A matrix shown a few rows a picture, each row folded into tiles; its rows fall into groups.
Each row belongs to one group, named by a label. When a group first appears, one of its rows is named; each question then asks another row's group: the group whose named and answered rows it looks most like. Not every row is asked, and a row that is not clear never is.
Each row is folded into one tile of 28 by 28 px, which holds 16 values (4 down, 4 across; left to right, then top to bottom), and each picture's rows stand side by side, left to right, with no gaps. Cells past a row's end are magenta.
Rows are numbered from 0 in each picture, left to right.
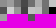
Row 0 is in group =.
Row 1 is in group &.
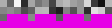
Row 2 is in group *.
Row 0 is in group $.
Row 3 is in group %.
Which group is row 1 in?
=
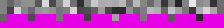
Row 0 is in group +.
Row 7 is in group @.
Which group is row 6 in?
&
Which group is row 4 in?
*
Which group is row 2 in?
=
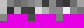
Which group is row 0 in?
+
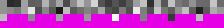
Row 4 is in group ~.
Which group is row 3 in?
=
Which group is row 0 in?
~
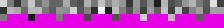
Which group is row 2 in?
=
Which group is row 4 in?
@
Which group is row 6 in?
~
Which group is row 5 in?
~
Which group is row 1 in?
@
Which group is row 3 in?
+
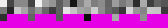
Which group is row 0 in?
+
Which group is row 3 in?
@
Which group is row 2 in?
%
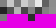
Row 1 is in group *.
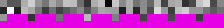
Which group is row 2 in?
*
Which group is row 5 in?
+
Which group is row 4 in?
+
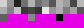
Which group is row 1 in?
+
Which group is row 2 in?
@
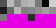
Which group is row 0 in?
*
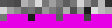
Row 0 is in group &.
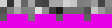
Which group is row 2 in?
*
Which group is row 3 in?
%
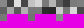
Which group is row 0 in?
$
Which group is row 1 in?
*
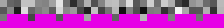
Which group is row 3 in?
~
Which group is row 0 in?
~
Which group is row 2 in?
@
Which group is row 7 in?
~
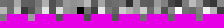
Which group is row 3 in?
+
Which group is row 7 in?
%
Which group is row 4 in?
%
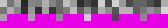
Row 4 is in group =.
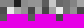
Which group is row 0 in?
%
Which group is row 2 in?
&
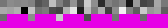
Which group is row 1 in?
&
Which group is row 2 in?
=
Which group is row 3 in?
@
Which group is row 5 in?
&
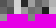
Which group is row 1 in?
~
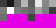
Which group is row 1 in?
*
